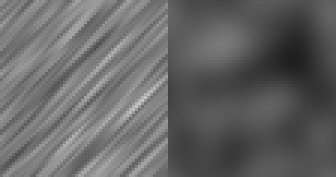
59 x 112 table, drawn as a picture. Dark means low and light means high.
It is made of 1 by 2 panels. Panel 1,1: middling, slanting up to the right. Panel 1,2: low, smooth.
